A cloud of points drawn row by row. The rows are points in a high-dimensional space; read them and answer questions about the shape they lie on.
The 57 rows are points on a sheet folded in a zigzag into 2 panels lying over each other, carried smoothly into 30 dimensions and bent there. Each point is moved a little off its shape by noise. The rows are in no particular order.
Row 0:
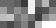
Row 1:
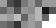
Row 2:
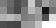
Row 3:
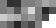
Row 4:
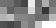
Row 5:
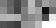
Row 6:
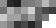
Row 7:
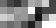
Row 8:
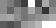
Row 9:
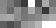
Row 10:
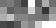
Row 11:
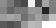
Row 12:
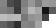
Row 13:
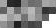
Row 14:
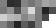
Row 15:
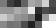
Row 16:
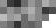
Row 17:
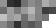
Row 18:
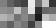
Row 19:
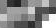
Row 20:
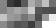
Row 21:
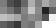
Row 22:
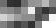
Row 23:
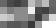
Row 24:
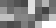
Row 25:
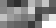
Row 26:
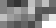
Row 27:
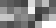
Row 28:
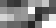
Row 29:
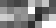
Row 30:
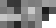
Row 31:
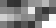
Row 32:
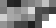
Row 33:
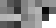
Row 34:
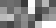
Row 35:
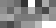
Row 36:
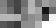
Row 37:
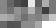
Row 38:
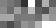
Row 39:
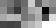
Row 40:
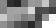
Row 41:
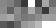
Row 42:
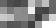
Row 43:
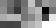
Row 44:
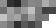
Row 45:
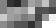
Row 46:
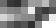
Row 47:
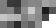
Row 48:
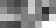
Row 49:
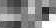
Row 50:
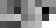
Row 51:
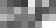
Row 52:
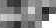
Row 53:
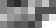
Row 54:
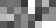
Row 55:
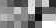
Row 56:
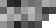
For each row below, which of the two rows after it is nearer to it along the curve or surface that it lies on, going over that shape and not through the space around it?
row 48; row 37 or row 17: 17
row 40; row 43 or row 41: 41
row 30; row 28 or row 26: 28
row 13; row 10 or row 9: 9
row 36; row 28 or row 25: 28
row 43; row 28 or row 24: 24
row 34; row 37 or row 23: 23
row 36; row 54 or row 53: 54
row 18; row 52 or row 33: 52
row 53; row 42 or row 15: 15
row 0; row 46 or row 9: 46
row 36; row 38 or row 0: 0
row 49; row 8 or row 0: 0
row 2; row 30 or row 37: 30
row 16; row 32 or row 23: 32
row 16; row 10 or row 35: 35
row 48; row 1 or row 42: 42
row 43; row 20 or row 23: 23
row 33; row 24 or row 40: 24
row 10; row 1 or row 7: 7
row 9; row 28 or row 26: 26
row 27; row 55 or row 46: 46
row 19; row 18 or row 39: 18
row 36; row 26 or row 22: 22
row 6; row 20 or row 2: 20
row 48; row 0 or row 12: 12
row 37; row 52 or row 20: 20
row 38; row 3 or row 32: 32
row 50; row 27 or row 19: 27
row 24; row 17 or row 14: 14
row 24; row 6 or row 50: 50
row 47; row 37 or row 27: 27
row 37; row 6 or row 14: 6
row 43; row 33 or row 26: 33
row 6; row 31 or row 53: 53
